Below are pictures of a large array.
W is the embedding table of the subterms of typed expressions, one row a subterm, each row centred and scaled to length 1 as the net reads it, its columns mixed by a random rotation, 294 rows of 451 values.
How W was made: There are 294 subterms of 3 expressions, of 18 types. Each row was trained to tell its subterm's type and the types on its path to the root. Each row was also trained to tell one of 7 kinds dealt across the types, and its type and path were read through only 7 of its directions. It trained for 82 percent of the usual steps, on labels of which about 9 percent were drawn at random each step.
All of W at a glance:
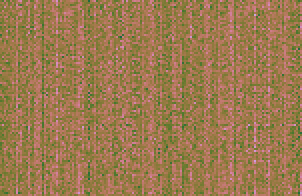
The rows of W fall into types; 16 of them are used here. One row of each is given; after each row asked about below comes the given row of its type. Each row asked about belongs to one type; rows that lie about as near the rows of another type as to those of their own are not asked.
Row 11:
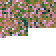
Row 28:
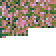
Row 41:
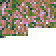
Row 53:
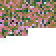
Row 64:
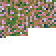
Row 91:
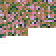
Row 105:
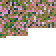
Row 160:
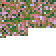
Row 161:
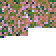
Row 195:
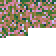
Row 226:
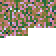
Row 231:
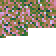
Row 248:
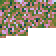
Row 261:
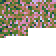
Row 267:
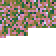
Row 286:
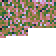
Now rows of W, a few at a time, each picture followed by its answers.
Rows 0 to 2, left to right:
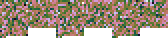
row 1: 248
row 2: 160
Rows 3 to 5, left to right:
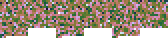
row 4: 28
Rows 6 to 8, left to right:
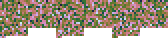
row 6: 261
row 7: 261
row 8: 226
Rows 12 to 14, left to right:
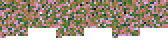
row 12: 261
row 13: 195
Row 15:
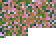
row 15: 11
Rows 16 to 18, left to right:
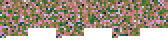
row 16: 64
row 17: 64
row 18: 64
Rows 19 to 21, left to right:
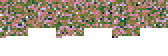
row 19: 64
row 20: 248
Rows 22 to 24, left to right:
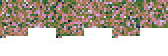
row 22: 91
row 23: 91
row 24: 231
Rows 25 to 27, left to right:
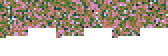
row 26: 261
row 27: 195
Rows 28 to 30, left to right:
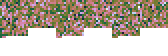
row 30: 248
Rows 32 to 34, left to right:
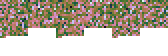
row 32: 267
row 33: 248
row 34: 226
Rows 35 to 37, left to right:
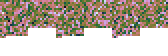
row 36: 28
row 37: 286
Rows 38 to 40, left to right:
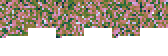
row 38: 195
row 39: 41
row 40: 261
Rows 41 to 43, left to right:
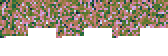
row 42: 267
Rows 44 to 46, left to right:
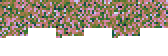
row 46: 28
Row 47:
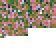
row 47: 160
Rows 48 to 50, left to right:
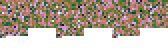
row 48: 28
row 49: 28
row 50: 161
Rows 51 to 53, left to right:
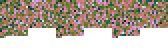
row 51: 261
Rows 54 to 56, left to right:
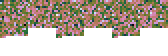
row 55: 91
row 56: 91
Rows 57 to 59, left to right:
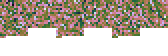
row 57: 105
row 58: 267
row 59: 231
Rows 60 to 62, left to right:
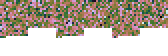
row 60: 160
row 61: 53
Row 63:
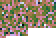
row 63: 286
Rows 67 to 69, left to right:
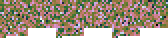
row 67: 261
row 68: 64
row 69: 53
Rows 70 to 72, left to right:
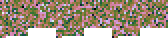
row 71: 195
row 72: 53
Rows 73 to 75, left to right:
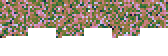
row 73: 64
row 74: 195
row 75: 286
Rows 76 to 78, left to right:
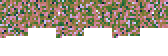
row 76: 267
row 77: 41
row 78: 261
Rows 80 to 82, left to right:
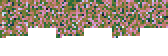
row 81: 41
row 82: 248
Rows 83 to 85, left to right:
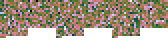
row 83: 226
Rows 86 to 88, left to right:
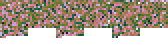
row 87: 231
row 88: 248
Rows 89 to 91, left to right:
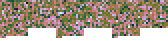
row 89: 160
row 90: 105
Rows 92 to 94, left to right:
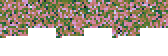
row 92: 53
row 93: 160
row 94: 160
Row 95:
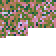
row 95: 105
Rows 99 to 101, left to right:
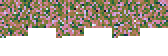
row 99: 231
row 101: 91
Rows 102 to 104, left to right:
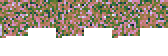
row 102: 267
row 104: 91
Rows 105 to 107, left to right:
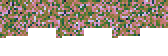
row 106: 105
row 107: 160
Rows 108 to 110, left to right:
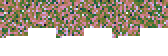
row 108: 64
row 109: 161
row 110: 11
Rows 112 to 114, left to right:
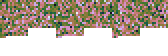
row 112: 248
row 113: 248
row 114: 11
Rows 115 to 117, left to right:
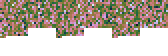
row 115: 267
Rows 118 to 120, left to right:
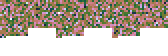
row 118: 64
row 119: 261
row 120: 267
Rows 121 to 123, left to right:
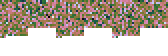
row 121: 160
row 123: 11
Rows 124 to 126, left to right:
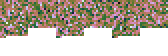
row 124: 11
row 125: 161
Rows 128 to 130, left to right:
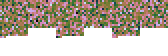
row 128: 248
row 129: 161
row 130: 11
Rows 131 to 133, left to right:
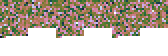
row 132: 105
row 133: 41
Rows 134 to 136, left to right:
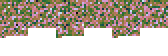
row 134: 226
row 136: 226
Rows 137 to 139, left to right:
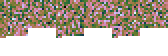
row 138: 28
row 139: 28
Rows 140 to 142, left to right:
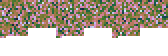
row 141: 161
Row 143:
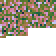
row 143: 267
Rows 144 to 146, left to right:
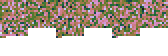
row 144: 267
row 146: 160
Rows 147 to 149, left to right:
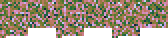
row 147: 286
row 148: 286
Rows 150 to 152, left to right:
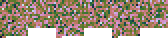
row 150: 91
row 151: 267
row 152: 231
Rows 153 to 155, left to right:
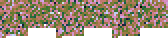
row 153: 286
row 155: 28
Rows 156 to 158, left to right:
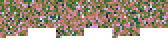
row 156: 261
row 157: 226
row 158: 267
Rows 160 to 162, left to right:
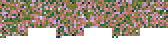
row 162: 64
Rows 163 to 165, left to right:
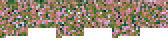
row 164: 231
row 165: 286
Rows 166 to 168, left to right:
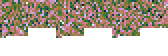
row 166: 248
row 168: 160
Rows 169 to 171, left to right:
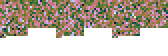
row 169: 64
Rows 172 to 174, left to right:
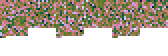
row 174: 226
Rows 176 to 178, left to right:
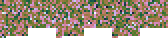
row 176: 231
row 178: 105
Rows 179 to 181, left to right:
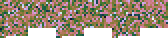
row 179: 11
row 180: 160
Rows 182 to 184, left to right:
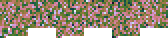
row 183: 226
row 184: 41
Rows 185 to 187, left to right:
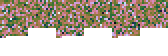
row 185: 64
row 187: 11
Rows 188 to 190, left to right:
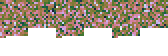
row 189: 231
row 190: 195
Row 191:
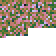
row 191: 195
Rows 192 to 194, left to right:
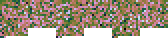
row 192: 160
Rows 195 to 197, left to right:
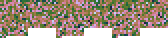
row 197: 41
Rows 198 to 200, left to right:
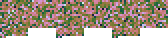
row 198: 11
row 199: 64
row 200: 91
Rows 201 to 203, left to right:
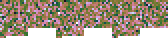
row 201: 64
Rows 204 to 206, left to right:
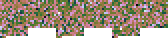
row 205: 261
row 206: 195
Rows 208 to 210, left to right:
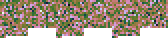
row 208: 41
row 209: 105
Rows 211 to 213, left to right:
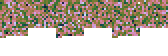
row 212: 91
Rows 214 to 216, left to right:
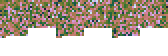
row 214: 286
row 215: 248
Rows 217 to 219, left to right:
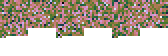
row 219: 91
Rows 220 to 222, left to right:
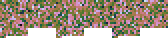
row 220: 161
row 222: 11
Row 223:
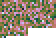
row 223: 248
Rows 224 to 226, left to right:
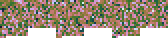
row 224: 248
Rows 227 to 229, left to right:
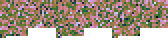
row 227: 53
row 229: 28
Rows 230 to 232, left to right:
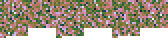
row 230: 11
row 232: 261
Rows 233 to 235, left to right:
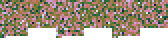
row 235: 248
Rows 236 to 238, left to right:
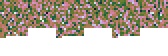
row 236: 261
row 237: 195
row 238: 261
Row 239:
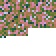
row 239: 64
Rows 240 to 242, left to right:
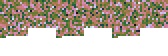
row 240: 226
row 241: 161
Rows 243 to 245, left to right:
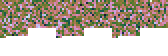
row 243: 53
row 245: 231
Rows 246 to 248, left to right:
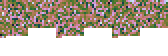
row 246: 28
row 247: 267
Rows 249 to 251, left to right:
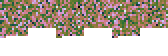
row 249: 261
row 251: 195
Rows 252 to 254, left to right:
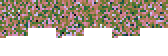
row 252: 11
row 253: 286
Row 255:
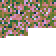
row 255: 161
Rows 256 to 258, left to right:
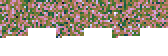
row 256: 267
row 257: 64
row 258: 41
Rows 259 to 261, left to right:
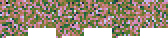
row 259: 64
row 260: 160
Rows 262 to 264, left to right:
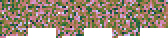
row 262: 261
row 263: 28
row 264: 11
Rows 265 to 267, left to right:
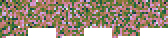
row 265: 28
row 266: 226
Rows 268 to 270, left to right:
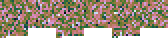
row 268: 231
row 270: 28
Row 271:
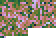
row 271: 160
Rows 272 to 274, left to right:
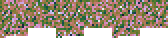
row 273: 28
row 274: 161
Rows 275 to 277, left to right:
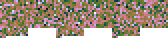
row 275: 195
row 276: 161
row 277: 11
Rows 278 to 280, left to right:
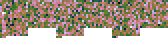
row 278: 28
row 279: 267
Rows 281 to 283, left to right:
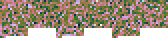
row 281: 53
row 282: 286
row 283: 161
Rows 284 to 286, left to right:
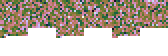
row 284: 161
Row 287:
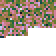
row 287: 161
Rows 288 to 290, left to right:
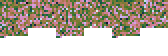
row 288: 160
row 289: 226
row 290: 160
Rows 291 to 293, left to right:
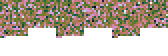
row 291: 226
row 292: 248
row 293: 195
